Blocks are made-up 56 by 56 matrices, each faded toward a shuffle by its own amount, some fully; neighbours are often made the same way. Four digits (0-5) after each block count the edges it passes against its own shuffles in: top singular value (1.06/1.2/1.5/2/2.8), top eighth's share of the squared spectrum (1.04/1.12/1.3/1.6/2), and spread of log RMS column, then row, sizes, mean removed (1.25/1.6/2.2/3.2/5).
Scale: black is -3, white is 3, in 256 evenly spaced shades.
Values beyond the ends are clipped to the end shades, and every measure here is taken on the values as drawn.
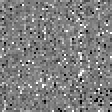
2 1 1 0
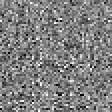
3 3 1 2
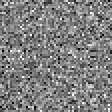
3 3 1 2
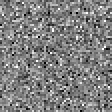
1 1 0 1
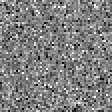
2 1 0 0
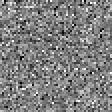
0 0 0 0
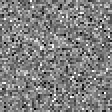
0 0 0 0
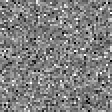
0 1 0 0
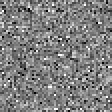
2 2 0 2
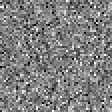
2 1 0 1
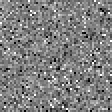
0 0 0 0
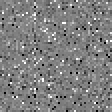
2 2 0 0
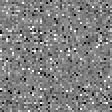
3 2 1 1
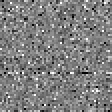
1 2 0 2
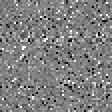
3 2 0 1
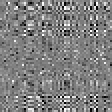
5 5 3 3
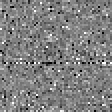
3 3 0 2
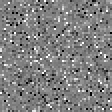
1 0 0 0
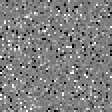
0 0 0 0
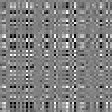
5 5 4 4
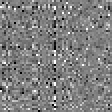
4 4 2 2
